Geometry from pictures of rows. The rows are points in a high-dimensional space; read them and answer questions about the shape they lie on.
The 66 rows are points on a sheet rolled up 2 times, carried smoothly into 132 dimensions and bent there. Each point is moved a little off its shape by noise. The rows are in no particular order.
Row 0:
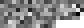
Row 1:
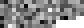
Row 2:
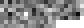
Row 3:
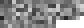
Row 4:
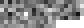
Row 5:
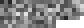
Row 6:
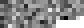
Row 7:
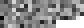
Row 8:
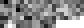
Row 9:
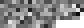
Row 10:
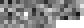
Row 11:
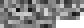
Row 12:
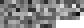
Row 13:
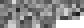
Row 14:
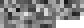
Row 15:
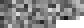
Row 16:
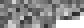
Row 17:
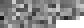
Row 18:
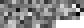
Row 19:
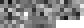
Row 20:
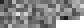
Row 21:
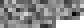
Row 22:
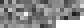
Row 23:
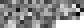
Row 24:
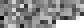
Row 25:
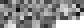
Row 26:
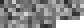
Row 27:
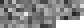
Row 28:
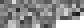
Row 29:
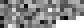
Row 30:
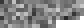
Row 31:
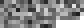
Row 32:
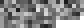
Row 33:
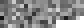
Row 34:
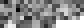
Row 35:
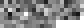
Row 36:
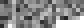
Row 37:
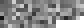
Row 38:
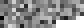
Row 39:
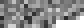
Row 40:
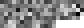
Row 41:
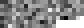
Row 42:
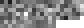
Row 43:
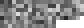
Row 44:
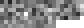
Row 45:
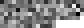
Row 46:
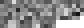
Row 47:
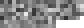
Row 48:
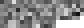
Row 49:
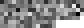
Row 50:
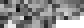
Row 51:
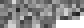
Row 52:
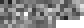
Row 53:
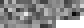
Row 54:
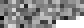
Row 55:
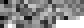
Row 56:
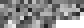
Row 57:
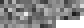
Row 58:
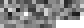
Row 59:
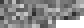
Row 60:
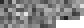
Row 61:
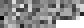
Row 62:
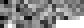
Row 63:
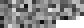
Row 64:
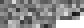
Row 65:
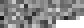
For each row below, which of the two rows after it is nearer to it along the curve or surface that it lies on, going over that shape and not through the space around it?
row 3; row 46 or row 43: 43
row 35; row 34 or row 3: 3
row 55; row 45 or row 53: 45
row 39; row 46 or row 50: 46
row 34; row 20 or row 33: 33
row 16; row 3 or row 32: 3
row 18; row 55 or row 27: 55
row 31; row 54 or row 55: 55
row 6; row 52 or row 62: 52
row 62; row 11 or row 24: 24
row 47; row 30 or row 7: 30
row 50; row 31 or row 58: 31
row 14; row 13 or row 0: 0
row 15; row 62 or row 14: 14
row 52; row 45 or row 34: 45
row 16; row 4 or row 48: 48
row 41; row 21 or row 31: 21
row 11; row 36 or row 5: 5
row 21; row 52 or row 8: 52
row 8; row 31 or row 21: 31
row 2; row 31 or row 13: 31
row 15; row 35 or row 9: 35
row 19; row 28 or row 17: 17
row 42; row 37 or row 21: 37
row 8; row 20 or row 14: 14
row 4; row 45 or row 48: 45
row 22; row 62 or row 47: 47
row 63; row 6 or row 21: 6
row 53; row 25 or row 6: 6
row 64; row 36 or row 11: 36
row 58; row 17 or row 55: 17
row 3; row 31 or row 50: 31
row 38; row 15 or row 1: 1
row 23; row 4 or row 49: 49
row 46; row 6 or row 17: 6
